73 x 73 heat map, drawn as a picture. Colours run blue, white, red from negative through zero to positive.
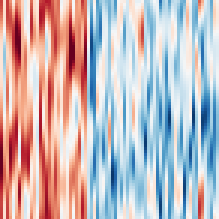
The left part is higher, up to a seam about 40% of the way across. The middle right is the ninth with the lowest average. Streaks run downward.
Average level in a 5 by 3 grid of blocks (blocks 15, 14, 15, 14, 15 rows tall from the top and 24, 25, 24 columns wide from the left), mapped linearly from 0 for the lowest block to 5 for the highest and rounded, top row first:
521 | 421 | 420 | 510 | 511
